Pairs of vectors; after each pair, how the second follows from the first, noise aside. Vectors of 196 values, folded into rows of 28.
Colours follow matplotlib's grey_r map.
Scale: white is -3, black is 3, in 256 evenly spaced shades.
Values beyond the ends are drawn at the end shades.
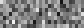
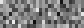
copied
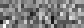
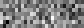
negated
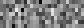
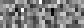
negated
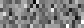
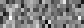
wrapped around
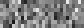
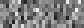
copied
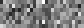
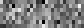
negated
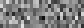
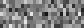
wrapped around
